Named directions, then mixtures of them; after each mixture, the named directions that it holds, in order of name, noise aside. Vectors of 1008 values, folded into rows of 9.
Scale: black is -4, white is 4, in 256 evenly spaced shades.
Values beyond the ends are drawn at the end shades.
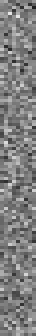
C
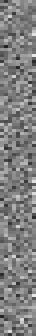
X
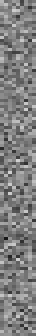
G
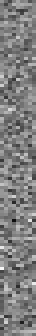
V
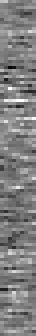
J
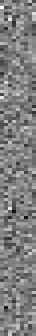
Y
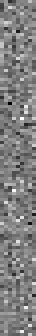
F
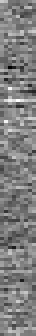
C, J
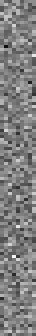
C, G, X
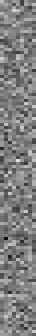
G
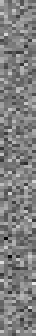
G, V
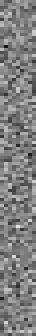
C, V, X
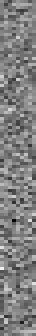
V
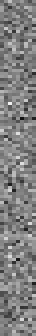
F, G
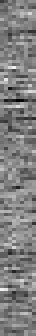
J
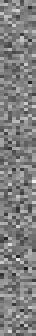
G, X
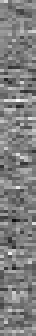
J, V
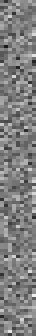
X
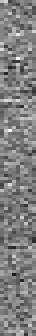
C, F, J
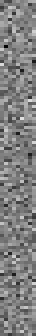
C, F, X
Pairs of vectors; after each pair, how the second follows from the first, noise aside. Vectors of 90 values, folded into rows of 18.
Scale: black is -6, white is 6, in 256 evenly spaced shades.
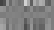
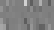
partly zeroed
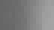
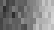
scaled up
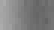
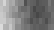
scaled up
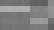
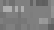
partly zeroed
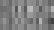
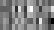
scaled up
